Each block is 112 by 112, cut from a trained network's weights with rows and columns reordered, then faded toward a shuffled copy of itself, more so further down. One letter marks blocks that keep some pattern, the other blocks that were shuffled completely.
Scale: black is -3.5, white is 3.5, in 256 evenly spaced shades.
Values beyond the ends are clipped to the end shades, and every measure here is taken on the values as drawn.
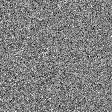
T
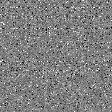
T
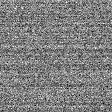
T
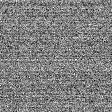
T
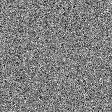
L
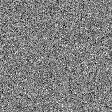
T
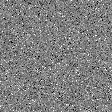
L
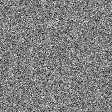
L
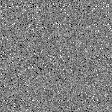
T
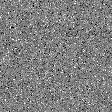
L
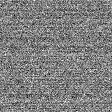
T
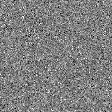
T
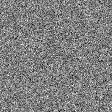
L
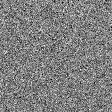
L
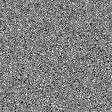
L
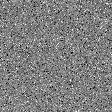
L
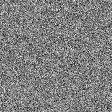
L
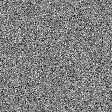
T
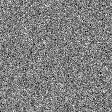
L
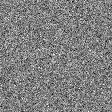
L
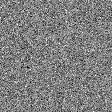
L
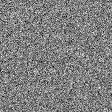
L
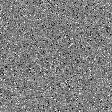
L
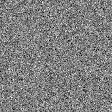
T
